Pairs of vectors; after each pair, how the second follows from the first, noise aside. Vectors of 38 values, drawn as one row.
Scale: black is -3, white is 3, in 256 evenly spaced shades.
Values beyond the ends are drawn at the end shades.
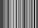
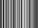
reversed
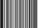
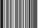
copied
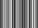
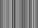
shrunk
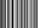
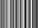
reversed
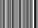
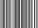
sign-scrambled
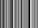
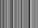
shrunk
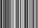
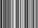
copied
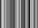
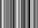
copied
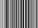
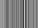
shrunk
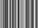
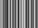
copied
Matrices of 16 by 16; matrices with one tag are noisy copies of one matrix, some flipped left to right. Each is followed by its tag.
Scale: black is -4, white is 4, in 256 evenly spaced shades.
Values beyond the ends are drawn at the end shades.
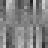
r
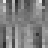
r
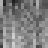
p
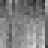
p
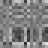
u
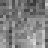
p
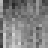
p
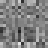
u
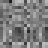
u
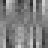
r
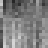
p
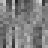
r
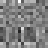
u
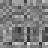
u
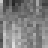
p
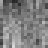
p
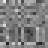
u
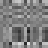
u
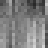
p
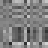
u
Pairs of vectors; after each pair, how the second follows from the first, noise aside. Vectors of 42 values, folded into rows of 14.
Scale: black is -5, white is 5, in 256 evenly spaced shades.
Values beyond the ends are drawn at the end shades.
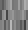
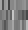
wrapped around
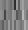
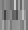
sign-scrambled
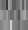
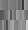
wrapped around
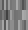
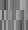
wrapped around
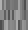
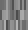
wrapped around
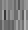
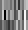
scaled up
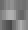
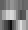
scaled up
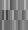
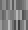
wrapped around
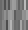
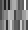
scaled up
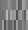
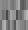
sign-scrambled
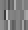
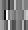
scaled up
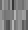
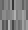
sign-scrambled
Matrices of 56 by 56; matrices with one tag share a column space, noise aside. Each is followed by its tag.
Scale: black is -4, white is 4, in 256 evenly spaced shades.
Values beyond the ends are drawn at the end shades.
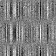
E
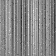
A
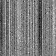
A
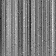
A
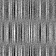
E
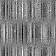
E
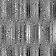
E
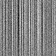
A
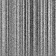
A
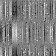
E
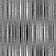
E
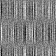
E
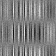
E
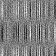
E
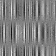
E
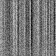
A
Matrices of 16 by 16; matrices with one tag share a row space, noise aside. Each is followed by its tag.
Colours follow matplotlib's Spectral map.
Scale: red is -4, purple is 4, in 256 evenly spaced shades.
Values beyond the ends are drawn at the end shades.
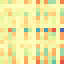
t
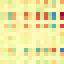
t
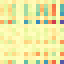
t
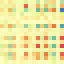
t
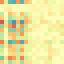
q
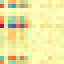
q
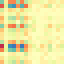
q
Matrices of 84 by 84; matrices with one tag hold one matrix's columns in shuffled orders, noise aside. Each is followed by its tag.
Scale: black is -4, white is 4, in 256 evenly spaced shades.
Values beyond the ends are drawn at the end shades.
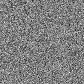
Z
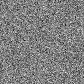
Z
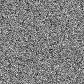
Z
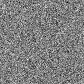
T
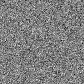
Z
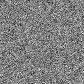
Z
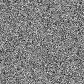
Z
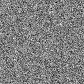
T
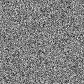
T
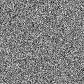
T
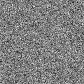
T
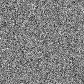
T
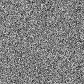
T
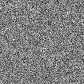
T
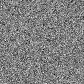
Z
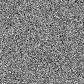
Z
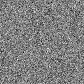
T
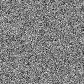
Z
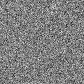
T
